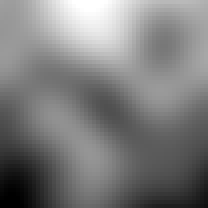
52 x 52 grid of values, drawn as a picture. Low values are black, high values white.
Lone odd cells: none. Ninth with the lowest average: bottom left. Stripes: none. Slope: up to the top. Grain: smooth.
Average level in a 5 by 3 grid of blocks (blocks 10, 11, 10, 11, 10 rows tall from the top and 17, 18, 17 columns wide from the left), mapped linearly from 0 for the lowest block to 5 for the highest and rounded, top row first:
4 5 3 | 3 3 3 | 2 2 2 | 1 2 1 | 0 2 0
